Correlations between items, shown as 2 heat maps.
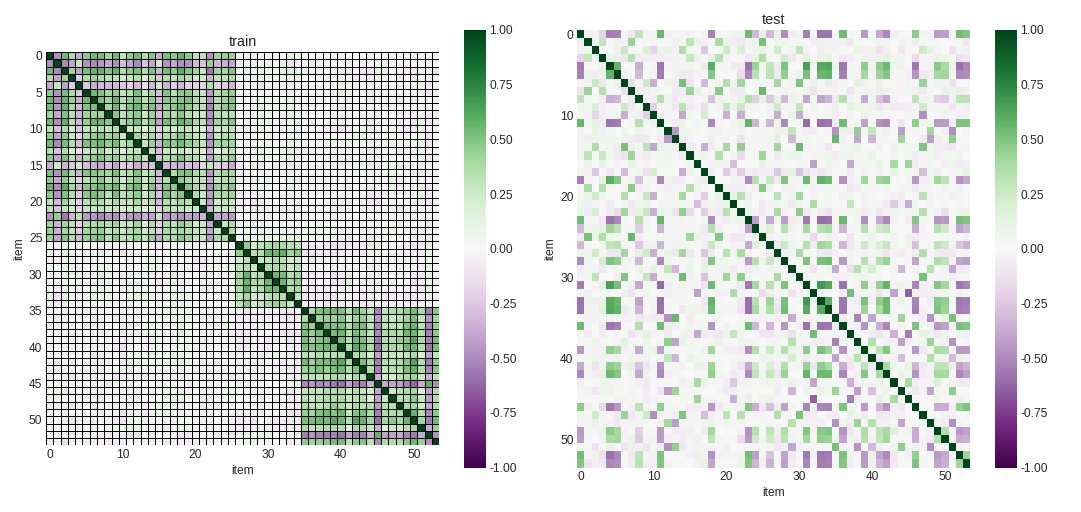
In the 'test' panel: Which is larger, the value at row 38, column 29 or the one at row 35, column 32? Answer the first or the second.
the first
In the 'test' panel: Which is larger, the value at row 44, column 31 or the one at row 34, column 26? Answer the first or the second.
the second
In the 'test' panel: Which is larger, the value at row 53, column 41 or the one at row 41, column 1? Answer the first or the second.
the second
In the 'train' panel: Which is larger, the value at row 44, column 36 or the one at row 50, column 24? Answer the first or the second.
the first
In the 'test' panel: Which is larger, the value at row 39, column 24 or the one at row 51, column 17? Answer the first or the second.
the first
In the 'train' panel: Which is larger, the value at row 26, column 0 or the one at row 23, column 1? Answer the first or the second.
the first
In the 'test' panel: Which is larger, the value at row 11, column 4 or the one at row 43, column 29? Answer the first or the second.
the second
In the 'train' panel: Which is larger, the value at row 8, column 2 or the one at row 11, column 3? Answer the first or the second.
the first
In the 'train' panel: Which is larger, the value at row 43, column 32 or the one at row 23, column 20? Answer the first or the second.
the second
